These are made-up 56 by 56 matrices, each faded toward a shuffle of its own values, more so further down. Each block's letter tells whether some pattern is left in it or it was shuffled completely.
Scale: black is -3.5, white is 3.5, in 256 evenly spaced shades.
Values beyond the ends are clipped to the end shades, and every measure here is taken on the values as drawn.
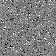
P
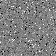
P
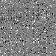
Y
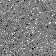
P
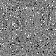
Y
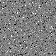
P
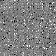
Y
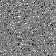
Y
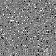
Y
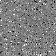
Y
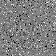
Y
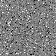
P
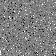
P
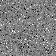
P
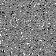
Y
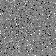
Y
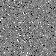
P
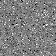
Y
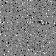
Y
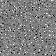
Y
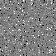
Y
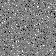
P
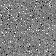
P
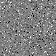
P
